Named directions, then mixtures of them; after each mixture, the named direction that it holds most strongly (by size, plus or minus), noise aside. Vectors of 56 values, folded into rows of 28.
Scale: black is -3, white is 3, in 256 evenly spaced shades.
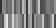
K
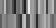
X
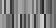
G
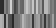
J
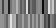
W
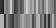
J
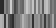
J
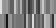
K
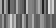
W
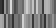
J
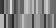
J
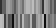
J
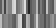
X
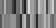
X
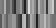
X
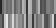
K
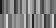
K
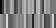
J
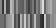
G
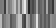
X
